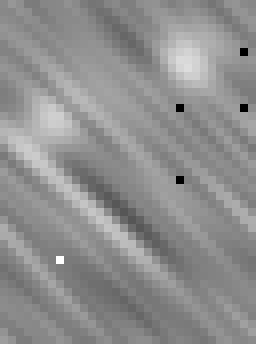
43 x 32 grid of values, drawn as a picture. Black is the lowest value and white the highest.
Five lone cells stand out: one far higher and four far lower than their neighbours. Neither half mirrors the other. There are two bumps. The distribution is heavy-tailed on both sides. The grain runs diagonally down to the right.
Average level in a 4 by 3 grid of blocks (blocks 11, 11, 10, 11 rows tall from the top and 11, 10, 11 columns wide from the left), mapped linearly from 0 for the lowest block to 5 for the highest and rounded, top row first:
2 1 4
5 3 2
3 1 2
1 0 1
